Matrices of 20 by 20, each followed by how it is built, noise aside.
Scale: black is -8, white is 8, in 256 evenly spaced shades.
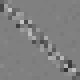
banded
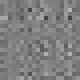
low rank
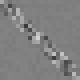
banded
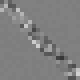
banded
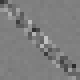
banded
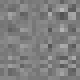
low rank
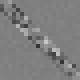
banded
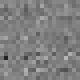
low rank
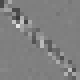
banded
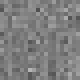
low rank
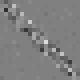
banded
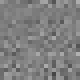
low rank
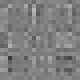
low rank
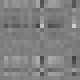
low rank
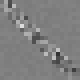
banded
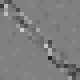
banded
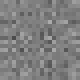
low rank
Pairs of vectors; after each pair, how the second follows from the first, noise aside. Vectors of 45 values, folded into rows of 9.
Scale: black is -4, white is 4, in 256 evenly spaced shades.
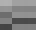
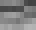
reversed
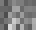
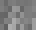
shrunk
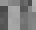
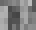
negated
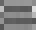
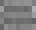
shrunk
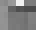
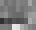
reversed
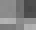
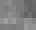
shrunk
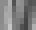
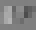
partly zeroed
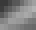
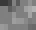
partly zeroed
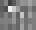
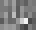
reversed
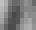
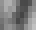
reversed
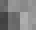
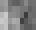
negated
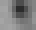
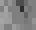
partly zeroed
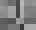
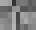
reversed
